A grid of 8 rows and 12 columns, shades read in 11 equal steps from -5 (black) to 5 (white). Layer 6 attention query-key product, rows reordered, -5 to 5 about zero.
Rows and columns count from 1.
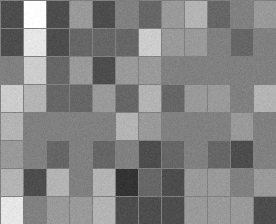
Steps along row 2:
up down up same same up down same down down up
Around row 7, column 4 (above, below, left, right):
0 1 2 2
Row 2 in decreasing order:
4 3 1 1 0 0 -1 -1 -1 -1 -2 -2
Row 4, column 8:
-1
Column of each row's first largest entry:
2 2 2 1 1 1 1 1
